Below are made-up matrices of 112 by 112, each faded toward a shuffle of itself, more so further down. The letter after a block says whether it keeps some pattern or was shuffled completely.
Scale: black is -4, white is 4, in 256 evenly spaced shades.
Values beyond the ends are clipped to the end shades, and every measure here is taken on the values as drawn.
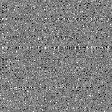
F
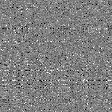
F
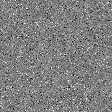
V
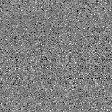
F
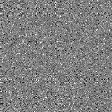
F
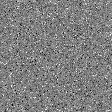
V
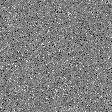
V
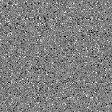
F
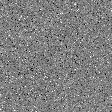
V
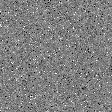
V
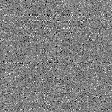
F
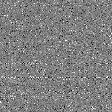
F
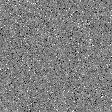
V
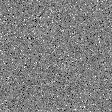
V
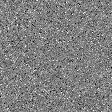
V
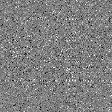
F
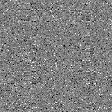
F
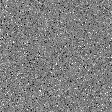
V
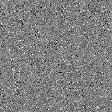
F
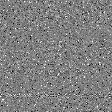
F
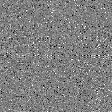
F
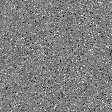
V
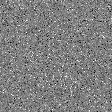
V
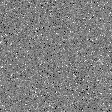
V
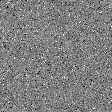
V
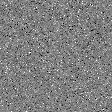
V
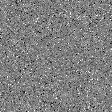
V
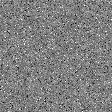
V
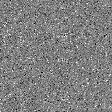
F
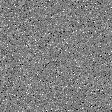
V
